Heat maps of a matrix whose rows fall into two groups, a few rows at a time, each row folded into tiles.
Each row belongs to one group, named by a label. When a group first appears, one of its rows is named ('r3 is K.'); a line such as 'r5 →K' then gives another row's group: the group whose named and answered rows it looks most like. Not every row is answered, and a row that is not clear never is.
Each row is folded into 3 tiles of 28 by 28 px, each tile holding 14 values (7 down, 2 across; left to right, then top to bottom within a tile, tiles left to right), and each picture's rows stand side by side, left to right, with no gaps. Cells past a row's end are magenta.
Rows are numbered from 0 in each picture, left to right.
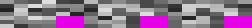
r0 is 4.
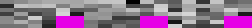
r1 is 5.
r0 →4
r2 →4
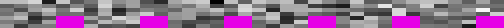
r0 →5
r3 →5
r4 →4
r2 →5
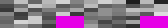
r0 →4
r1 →5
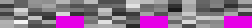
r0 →4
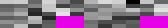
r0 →4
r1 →5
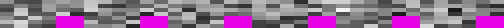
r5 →4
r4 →5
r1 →5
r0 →4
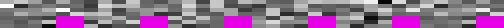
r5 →5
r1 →4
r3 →4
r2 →4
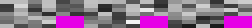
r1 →5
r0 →4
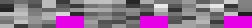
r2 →4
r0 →4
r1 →5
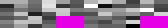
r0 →4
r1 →5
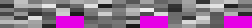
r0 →4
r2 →4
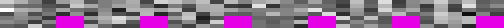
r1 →4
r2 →5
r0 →5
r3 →5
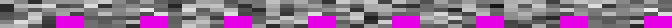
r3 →4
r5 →4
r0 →4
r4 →5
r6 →5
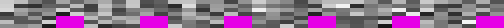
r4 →5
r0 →5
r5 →5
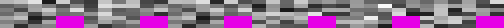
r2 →5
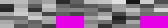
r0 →4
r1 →5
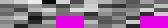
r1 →5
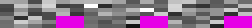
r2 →5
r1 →5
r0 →4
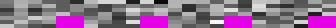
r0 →4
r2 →5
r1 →5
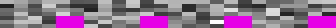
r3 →4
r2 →5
